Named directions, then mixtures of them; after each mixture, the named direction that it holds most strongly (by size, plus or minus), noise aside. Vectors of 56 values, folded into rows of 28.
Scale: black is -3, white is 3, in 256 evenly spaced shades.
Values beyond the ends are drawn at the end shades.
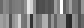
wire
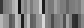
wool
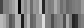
wool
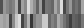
wire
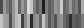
wire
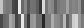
wool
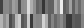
wire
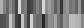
wool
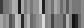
wool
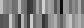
wire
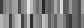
wire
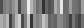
wire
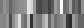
wire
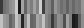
wool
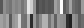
wire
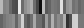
wool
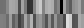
wire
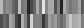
wire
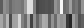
wire
